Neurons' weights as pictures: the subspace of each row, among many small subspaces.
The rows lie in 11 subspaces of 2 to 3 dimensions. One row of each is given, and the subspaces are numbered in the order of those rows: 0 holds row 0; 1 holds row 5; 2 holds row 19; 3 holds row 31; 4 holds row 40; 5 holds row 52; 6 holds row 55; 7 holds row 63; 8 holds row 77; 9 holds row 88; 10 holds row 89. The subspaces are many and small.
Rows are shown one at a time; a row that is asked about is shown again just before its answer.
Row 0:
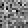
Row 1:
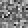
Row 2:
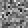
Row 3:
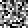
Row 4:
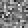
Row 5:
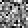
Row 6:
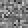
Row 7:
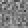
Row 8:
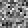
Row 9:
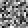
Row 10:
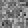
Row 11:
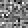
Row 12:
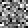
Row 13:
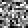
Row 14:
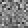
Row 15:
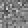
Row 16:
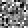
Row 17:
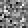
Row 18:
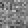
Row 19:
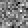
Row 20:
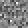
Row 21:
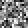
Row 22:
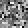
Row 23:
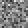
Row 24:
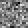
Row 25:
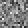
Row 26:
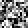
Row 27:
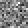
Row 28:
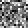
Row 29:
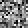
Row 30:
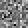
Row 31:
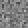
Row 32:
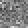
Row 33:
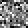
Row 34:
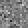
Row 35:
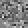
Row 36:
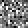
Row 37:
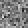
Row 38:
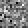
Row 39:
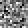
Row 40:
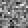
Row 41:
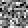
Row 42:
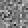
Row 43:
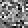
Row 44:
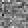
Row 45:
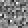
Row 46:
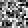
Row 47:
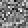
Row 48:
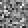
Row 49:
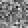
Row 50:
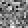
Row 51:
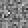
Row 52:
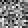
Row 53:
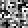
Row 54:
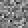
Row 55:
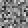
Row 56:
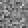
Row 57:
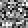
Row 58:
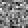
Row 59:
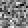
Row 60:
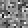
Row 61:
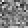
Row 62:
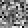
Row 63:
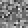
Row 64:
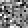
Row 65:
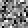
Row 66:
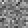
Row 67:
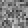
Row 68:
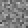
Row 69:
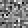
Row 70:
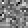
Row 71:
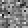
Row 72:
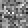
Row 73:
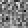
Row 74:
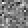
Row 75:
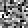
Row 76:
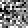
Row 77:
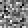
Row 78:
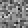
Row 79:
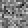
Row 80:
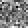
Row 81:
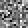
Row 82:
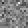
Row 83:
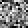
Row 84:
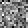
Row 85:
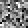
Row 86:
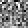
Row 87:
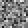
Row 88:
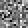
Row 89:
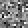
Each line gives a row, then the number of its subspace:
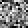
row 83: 7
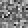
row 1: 7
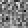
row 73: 3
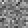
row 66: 5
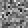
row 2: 6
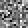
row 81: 9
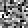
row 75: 4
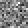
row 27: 2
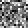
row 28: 1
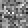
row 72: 1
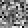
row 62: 5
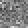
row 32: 0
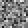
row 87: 6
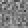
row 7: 3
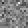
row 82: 5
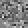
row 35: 10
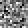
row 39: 8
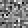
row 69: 1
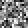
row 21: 6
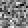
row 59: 4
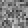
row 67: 2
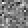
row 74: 5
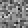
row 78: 7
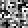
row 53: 10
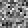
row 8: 2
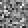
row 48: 8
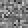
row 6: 1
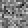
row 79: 1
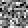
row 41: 4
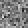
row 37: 3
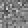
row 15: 0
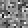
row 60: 10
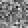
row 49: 7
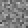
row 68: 3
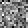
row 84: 1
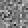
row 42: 9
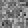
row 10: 2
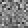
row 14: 3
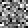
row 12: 3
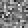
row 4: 4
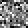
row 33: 9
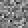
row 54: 0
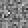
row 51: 7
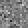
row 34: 9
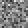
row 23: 6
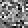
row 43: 10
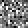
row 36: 0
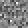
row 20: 0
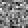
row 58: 4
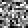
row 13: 4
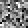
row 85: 3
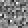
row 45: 0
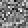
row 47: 2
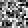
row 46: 2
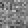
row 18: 0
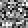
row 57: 2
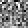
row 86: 3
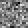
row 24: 2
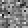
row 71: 10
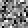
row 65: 6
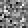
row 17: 8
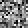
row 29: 1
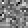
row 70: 5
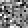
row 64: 9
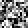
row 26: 6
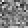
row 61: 10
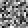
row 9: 6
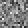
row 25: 5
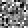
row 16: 5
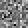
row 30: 9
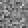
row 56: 8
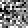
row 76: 0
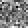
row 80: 7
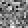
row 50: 6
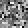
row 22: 5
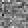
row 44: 1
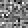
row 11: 1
